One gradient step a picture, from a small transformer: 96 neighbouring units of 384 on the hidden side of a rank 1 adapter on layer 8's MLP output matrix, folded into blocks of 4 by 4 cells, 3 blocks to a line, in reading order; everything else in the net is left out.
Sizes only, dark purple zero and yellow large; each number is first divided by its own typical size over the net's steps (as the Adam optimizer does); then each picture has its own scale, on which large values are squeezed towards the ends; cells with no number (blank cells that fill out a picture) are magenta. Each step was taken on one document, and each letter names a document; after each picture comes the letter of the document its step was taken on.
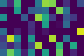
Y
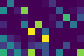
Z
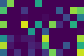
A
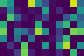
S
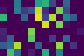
Y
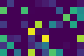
Z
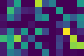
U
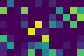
Z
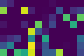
A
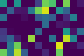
Y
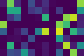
S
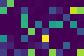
Z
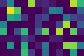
S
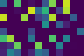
Y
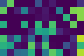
A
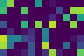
A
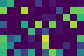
A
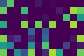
A
